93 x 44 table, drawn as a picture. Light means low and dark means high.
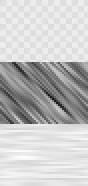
The table splits into 3 rows of 1 panel. Panel 1,1: very low, checkered, faint in contrast. Panel 2,1: middling, slanting down to the right, strong in contrast. Panel 3,1: very low, streaked across, faint in contrast.
